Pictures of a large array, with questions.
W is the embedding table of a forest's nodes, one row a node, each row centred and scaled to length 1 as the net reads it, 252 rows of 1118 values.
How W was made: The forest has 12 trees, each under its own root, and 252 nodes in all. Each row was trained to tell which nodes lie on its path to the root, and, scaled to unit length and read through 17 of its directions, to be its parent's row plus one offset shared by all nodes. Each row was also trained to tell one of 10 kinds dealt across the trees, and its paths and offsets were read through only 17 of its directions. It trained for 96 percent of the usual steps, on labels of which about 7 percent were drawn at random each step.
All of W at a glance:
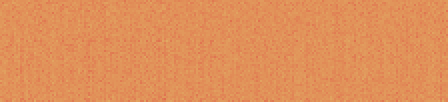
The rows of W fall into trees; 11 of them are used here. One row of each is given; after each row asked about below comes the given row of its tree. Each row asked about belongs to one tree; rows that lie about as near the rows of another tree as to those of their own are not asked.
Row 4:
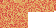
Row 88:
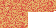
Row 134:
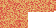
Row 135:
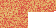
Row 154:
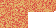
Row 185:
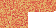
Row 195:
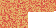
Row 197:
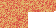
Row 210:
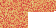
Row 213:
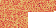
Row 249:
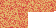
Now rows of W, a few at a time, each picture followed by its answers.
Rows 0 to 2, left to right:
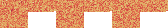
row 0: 88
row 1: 88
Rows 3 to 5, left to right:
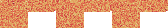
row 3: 134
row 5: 185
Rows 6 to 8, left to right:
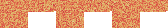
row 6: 197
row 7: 4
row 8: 195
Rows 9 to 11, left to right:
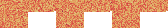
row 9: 4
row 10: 4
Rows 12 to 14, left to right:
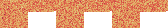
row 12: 249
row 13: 134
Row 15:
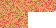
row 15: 213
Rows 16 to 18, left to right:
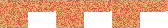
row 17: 210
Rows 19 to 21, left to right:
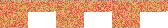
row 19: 88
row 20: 185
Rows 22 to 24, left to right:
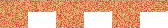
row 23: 197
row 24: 197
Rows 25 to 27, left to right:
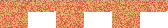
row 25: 4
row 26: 135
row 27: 210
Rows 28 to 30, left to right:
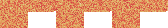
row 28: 134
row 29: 197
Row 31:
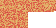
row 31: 210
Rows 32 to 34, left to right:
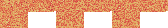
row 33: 134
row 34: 88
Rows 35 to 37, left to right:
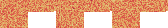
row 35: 88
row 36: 4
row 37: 210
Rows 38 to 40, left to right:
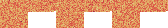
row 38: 134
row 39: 88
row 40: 134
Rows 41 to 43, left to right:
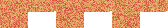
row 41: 210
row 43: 88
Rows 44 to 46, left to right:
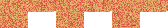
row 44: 213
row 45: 88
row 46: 195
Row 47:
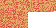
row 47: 210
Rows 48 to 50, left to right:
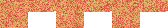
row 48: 195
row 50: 213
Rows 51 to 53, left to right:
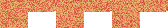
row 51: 195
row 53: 213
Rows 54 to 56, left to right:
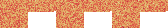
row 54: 210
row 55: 210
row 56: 134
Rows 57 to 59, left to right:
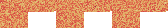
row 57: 249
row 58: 213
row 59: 197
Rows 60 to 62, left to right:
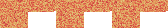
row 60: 185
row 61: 88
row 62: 210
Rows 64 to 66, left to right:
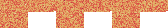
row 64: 197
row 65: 135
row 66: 135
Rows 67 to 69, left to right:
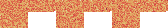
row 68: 210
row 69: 4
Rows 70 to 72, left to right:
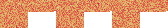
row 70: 249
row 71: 4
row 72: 195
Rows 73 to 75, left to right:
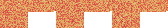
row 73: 88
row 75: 249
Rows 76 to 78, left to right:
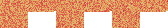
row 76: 213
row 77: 185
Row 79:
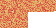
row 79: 210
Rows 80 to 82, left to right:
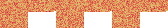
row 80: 249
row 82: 197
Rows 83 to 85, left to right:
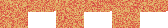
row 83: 249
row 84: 213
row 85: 4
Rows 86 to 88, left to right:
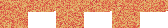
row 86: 249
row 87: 135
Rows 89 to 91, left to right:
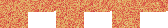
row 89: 213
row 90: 249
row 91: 185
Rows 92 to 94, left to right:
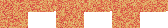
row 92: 88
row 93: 213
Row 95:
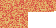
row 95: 88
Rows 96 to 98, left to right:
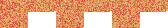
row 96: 249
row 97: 88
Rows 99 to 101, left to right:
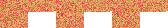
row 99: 195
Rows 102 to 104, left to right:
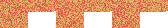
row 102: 4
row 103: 88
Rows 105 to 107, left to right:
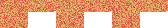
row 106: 135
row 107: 197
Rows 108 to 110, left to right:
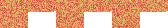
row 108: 210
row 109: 210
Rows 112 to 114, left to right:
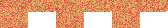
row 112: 4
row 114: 154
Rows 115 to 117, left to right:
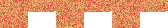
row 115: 210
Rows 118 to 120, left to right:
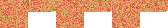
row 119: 197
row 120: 4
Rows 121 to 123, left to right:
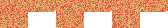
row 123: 185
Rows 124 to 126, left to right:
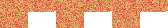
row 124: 4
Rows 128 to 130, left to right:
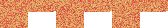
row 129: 249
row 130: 135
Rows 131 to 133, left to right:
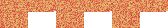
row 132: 197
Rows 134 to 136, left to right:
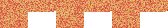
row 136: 88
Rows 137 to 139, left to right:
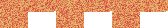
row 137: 249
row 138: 195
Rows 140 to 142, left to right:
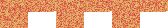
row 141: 249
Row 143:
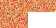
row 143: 210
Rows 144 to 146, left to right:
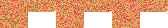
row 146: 88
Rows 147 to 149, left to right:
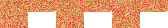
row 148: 197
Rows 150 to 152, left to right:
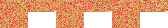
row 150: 249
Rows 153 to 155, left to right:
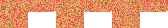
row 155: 4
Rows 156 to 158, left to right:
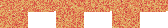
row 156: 135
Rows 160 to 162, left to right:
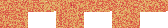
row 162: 134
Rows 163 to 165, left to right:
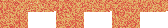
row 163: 197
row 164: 197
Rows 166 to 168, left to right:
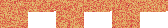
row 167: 249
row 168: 134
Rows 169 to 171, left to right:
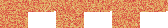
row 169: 88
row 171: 210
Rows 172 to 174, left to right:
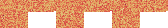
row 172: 210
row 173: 135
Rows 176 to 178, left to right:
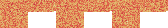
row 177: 88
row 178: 4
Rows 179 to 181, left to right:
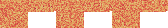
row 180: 134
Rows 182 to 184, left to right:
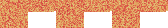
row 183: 88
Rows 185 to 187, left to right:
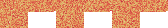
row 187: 154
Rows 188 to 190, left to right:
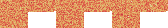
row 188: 210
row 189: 88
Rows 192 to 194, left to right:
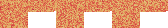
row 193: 249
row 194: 134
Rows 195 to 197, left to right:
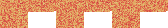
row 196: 249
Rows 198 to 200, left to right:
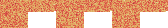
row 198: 195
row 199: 4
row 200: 88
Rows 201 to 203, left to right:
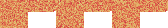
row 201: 154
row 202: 134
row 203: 249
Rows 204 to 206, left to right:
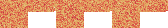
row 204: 249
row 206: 185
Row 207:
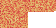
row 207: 154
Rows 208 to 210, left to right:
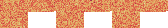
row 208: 185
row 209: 4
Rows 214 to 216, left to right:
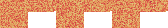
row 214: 210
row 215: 249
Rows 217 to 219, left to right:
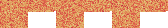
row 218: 195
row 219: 134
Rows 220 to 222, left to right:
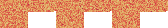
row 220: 88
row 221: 185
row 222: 197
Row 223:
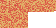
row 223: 249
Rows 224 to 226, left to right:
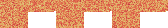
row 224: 249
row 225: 249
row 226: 134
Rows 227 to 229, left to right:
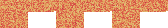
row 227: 210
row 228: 197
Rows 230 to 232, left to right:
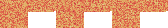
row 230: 249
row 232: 88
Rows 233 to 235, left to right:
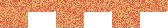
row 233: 213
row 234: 154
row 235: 135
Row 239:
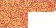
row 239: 185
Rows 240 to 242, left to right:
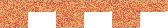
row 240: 210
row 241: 195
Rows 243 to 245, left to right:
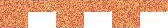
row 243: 88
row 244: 185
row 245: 249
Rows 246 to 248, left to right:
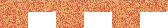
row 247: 210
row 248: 135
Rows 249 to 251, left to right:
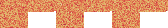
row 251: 4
